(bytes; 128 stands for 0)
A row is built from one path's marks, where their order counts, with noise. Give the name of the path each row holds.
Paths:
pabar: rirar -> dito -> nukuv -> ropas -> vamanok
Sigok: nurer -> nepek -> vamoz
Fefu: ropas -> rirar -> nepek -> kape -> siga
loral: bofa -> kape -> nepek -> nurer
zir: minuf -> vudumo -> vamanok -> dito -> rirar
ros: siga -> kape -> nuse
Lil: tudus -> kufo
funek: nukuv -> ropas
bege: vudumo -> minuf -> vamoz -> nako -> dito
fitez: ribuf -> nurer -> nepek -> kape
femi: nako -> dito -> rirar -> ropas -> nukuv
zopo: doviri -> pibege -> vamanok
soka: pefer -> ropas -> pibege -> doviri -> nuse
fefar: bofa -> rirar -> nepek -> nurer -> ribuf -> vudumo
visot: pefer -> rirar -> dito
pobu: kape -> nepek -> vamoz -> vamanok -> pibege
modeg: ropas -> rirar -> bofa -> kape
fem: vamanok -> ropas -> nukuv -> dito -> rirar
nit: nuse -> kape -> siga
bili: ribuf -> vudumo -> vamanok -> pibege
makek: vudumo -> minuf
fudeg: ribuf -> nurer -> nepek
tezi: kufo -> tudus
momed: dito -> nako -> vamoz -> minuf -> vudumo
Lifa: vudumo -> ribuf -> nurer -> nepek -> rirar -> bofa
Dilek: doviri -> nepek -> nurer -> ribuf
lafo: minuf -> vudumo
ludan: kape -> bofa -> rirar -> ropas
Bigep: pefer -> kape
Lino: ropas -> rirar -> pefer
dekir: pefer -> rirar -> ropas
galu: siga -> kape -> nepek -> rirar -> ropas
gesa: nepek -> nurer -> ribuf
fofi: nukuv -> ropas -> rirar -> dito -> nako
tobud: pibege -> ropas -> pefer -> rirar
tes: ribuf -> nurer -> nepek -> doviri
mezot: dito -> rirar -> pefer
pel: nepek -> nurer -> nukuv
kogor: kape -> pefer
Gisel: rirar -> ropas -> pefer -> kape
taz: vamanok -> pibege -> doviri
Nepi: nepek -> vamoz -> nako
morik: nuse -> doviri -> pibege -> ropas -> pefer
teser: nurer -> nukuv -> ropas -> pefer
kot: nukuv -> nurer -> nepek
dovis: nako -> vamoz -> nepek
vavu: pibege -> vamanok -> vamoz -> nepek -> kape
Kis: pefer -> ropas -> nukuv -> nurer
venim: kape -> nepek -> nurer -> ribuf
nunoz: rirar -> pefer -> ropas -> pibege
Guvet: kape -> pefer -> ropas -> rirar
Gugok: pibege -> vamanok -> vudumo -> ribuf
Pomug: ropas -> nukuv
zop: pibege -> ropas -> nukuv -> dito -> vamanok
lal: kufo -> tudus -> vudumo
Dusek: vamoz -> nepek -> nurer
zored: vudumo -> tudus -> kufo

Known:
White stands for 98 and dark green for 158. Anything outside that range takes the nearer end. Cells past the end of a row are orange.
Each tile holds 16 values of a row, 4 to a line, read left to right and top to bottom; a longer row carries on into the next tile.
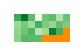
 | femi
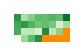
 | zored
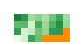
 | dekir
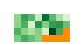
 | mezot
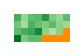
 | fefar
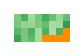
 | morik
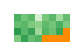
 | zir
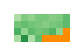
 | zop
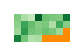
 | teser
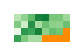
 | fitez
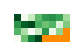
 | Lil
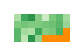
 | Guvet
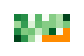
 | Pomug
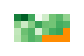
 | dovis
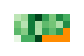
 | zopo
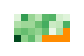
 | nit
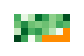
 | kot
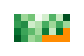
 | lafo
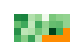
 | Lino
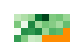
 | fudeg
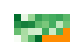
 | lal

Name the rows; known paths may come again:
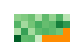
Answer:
Dusek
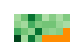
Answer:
ludan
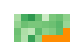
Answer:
Guvet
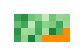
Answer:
Gisel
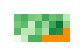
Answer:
visot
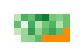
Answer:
bili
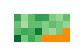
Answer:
fefar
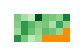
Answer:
teser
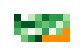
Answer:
Lil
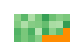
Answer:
morik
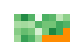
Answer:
momed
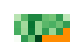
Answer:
taz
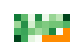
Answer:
funek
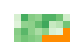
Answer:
ros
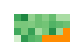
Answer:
fem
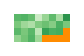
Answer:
bege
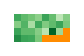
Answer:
pabar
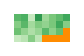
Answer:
Kis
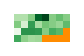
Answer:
tes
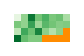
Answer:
venim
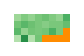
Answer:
zop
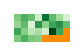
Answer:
mezot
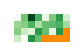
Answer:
kogor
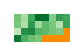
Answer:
Dilek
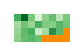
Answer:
femi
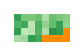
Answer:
nunoz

